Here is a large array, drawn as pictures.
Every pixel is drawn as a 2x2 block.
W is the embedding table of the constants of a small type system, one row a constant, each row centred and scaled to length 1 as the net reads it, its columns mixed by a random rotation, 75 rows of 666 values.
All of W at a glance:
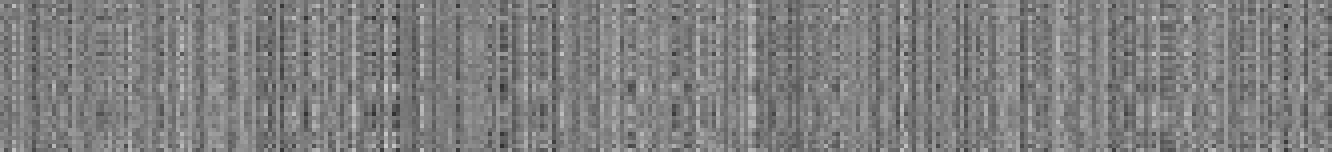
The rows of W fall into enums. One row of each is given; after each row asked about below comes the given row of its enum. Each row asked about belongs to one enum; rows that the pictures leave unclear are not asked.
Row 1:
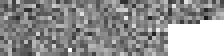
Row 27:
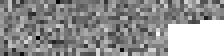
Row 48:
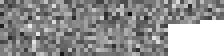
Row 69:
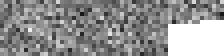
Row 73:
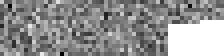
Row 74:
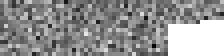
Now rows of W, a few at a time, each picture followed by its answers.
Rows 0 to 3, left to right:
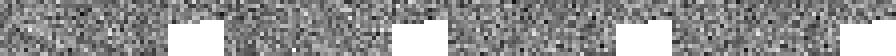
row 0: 69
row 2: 74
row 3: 74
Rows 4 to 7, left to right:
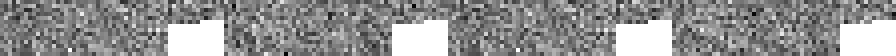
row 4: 1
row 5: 73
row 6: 1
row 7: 69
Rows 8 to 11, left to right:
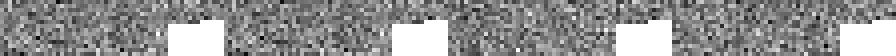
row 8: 27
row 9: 27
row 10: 1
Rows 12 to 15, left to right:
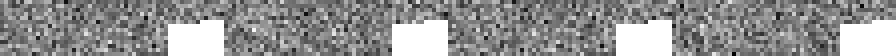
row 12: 74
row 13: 69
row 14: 74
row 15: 73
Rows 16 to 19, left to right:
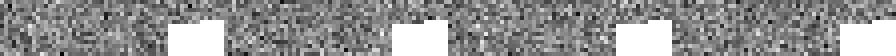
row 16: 73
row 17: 27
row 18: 48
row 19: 74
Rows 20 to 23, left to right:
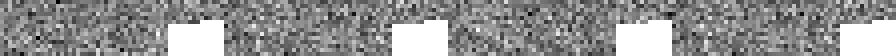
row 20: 27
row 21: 48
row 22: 69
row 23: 48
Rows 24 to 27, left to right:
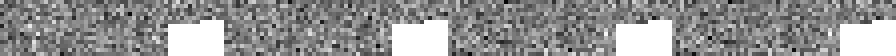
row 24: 48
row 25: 74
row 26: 27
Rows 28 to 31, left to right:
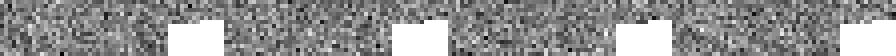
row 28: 73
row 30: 27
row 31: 69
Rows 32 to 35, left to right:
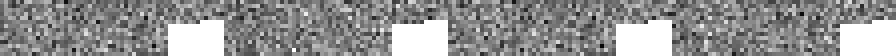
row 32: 74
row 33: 1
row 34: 74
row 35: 48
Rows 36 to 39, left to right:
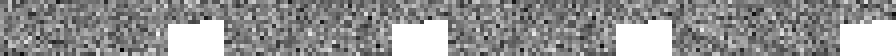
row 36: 27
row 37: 74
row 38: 74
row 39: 69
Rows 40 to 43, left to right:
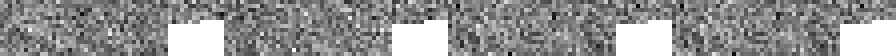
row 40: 69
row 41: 1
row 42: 73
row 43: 73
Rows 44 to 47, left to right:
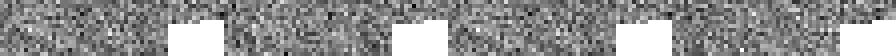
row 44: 69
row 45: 73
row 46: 69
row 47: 1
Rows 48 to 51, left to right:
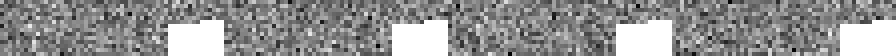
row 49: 74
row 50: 73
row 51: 27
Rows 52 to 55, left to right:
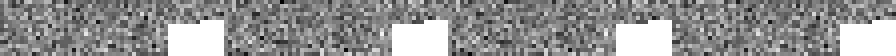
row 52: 74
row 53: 27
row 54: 27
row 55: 74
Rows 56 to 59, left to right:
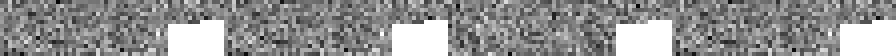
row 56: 27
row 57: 27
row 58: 73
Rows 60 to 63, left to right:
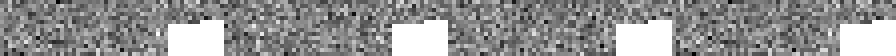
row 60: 27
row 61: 48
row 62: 74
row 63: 27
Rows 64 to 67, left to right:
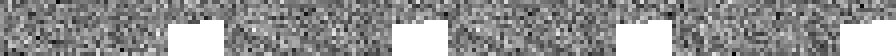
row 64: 27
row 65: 69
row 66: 69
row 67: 73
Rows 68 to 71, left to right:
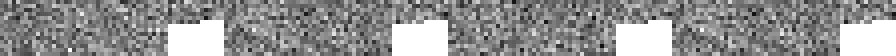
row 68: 1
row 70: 74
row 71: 69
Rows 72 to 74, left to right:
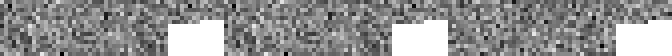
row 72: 73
